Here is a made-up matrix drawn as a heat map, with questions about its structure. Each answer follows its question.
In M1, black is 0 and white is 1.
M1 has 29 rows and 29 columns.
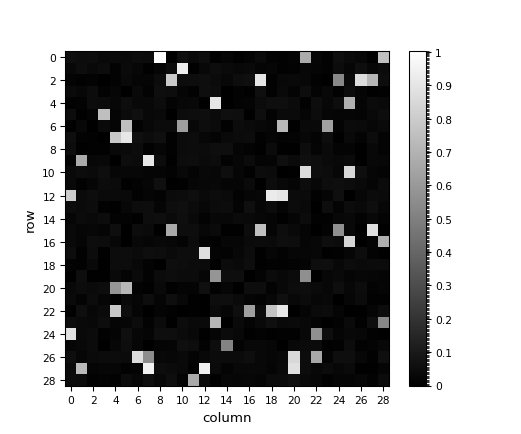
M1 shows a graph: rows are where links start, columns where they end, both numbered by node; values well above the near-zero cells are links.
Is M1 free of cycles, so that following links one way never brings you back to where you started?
yes
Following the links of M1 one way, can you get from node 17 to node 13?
yes
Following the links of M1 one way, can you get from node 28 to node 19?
no
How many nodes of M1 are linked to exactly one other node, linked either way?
4
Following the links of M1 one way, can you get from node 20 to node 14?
yes
